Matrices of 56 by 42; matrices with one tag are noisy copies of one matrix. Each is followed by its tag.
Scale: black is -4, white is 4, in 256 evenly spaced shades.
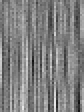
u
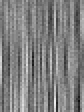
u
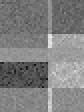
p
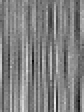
u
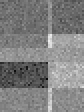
p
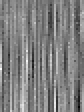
u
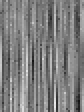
u
